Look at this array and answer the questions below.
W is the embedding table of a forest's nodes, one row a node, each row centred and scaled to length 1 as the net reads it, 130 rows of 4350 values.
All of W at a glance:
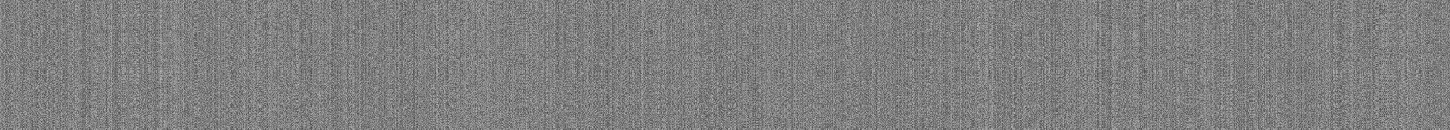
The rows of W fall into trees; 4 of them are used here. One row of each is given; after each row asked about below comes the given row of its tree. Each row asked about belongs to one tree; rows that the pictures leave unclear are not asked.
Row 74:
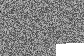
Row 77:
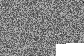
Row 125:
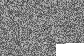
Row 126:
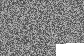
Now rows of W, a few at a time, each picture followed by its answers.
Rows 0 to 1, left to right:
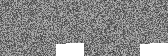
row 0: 77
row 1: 126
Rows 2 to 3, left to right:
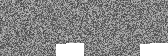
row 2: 126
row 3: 125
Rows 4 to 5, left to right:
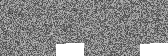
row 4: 125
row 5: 74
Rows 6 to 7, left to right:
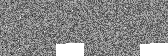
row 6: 74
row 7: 125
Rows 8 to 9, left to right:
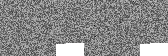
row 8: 125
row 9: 74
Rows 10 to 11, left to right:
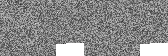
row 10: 126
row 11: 74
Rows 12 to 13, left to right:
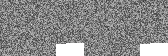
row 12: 77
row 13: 74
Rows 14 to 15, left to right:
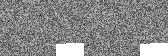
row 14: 126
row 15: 126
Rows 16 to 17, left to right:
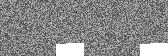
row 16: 126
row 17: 77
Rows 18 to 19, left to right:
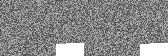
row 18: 74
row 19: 125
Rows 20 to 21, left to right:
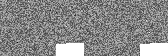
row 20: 126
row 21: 125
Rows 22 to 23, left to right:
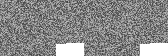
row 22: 126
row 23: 77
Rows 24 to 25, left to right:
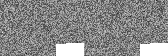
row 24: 125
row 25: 77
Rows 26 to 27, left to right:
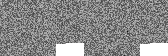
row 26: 77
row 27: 126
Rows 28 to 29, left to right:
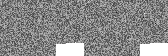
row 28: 77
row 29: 77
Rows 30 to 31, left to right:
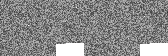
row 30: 125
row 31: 74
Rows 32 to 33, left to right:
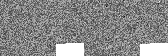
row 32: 125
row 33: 125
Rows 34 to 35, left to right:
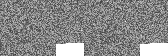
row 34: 126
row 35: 126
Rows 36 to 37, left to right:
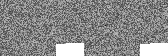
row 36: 125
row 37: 77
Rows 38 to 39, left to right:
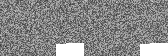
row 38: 126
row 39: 125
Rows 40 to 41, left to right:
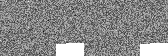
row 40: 126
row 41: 77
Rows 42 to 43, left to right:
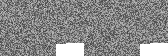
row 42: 126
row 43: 126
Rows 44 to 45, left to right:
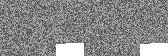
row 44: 125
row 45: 126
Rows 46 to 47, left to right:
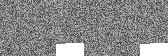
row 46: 125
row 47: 77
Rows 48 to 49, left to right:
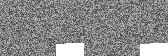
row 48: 125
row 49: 74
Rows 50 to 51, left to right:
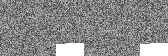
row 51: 77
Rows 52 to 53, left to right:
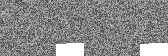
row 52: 126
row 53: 125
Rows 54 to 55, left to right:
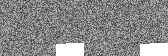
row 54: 74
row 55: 125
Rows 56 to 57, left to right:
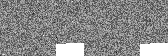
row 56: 77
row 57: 77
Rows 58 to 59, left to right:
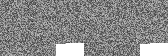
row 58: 77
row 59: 126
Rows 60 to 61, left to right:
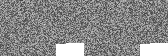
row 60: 126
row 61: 74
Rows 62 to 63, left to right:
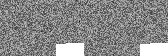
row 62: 125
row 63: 74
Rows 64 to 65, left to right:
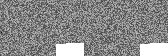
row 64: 125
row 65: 126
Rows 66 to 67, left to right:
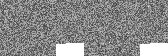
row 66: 125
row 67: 77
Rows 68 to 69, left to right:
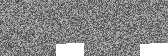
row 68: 126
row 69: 125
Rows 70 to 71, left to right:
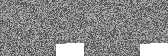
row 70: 126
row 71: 126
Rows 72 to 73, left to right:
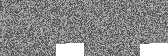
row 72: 126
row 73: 126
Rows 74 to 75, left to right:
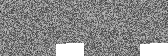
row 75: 126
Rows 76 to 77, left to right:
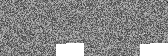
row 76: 126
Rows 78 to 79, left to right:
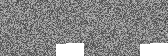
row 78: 126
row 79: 126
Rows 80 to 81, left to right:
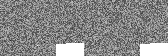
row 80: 74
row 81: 77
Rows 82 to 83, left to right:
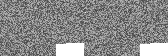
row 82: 126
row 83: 74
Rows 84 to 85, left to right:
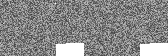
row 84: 77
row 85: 125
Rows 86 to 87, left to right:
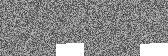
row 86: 77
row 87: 125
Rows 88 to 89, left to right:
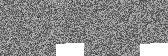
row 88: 125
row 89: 74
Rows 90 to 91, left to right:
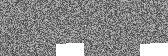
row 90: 126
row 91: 74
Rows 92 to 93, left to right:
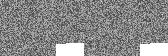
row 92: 77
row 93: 77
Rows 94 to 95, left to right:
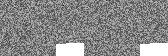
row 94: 126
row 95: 74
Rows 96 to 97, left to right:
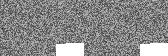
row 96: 125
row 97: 126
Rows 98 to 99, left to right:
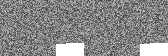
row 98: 74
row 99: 74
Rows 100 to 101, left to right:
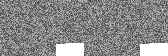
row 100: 125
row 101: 125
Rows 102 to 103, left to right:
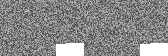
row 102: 74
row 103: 126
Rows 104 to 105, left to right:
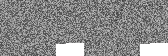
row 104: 126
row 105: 77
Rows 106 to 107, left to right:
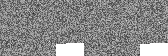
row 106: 77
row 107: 77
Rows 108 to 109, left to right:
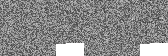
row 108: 74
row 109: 74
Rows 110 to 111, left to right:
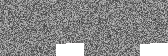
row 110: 125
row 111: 74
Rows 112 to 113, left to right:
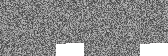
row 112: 77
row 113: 77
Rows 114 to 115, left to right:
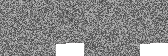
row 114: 74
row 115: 126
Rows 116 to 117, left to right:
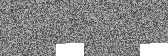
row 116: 74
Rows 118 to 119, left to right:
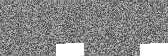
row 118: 125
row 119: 77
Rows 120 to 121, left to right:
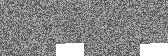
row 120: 125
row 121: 126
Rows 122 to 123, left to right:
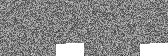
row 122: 74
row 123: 125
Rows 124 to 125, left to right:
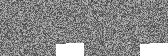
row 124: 126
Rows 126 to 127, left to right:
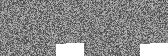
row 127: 126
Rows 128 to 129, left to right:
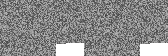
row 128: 77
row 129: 77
